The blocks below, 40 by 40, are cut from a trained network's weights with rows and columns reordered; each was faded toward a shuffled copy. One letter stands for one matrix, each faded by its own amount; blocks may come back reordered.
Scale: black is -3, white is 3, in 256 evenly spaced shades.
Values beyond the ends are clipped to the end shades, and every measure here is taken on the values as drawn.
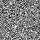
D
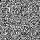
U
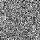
U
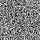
U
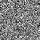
U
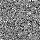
D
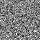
D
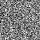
U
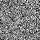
D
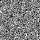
D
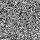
D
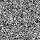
D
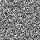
U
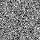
D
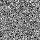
D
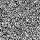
U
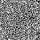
U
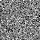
D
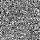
U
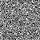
D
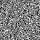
D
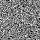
D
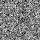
D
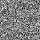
U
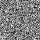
D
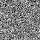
D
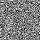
U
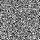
U
